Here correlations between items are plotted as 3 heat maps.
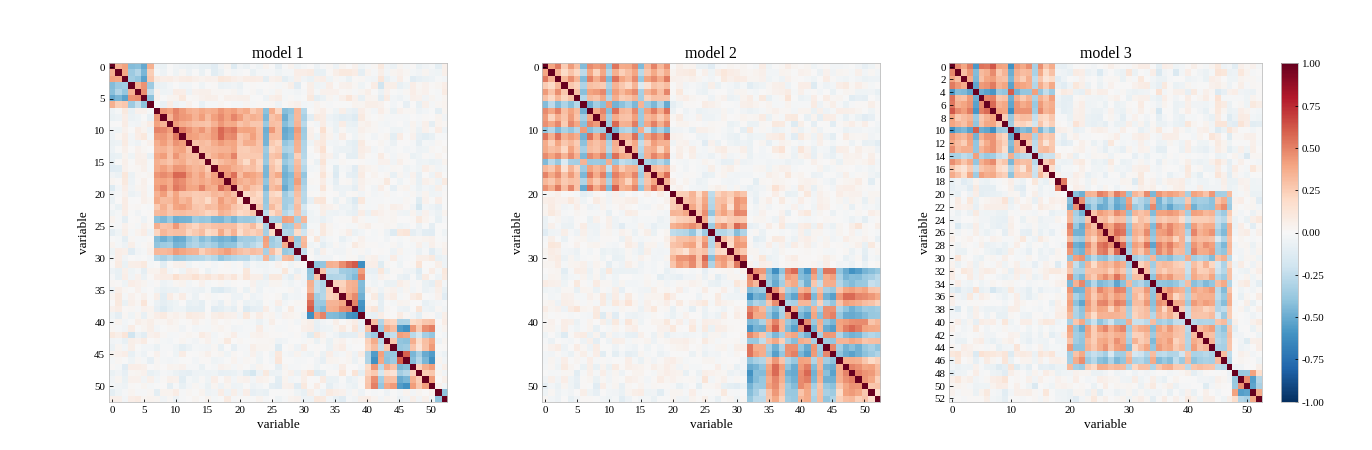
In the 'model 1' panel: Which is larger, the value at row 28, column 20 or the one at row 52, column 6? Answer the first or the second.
the second
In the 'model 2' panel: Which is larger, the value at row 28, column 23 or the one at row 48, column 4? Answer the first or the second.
the first
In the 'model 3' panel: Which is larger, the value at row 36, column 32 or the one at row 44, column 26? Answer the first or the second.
the second
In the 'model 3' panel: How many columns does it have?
53
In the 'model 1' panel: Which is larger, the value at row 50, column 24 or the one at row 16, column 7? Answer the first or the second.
the second
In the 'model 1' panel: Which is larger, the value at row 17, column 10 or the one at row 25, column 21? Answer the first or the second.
the first
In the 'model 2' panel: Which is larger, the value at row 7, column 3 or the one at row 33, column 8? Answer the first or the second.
the first
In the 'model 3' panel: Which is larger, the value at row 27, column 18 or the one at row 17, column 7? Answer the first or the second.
the second
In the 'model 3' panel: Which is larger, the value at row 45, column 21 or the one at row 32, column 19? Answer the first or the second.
the first
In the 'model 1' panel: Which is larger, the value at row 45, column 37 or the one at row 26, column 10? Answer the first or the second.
the second
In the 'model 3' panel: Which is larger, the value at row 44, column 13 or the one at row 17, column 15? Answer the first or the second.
the second
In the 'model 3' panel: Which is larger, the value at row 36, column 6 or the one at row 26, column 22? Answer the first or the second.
the first
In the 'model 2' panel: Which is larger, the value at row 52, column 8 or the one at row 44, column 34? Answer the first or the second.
the second
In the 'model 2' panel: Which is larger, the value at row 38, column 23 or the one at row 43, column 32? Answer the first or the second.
the first
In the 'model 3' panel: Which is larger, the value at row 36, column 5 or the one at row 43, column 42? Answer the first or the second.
the second
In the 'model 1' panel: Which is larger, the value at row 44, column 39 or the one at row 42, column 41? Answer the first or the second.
the first
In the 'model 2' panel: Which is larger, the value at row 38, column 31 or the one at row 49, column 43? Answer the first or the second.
the second
